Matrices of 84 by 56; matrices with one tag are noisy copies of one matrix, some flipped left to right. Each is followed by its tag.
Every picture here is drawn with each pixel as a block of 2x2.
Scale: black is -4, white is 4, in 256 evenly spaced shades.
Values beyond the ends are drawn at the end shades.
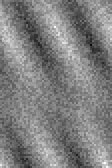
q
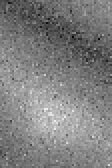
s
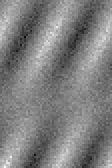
q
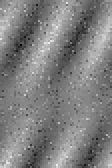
q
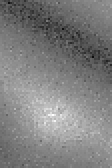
s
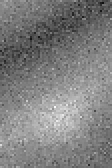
s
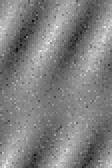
q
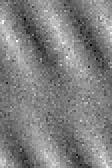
q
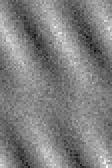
q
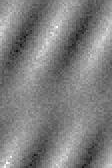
q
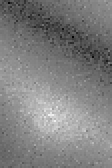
s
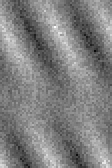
q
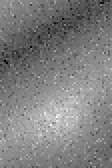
s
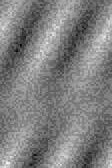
q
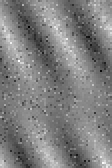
q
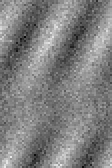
q
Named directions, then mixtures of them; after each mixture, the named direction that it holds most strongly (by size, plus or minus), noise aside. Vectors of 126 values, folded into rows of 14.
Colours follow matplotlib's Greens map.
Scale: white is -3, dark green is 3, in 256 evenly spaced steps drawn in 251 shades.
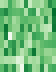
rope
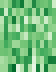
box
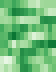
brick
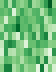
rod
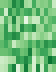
box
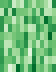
box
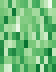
rod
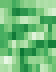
brick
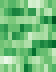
brick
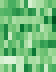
rope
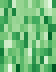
rod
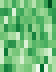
rod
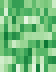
box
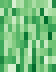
box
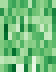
box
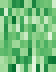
box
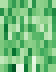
box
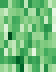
rope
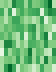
rod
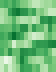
brick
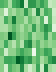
rope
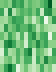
rod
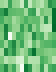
rope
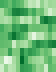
brick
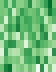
rod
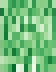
box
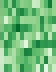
rod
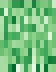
box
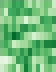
brick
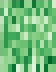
box
